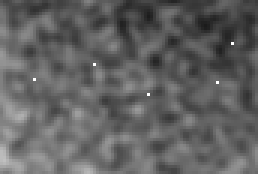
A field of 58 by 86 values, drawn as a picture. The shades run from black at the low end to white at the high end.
No regular stripes run through it. Neither half mirrors the other. The field climbs toward the bottom left. Five lone cells stand out, each far higher than its neighbours. The top right is the ninth with the lowest average. The ninth with the highest average is the bottom left. The field is mottled with small blotches.
